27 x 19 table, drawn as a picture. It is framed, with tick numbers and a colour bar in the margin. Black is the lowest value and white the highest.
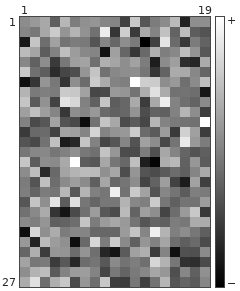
The texture is fine-grained noise. The halves do not mirror each other. On average the colour sits 50% of the way up the scale. No overall slope runs across the table. The values follow a bell shape.
